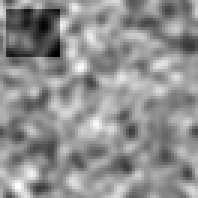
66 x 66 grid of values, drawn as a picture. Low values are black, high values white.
The top left is the ninth with the lowest average. In the top left lies a patch that is lower than the rest. The top left is the roughest part. The halves do not mirror each other. The texture is blotchy.
